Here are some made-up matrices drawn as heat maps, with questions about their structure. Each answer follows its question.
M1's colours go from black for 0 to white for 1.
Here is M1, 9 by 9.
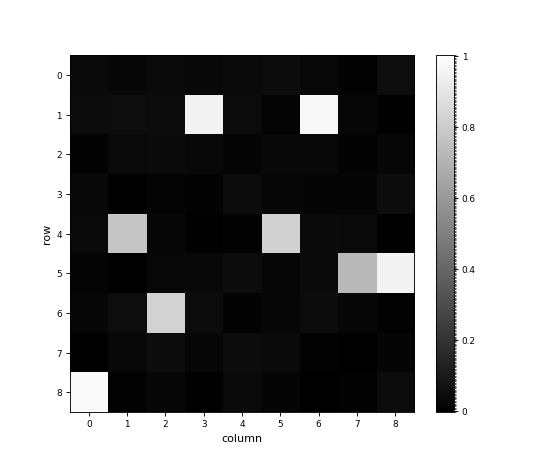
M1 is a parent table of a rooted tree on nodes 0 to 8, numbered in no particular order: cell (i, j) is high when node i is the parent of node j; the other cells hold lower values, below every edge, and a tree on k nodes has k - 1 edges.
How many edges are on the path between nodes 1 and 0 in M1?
4
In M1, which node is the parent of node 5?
4
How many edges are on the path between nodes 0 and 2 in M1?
6
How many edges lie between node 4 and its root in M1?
0
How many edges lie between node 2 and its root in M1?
3
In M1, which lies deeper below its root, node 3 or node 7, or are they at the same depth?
the same depth
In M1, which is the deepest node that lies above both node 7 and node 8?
5
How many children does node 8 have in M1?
1
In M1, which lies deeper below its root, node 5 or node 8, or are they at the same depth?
node 8
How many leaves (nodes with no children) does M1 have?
4
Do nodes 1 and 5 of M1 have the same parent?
yes
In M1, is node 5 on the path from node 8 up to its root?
yes
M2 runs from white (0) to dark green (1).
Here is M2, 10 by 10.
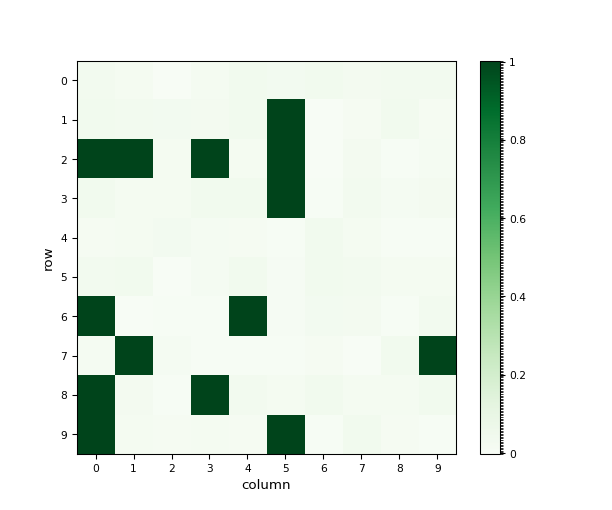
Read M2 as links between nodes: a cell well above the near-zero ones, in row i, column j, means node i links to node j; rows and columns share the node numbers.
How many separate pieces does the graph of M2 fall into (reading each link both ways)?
1
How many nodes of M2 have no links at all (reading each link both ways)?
0
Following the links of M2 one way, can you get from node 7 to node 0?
yes
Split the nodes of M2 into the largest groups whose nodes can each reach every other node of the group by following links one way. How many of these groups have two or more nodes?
0
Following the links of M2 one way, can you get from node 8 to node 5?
yes
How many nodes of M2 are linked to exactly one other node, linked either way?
1
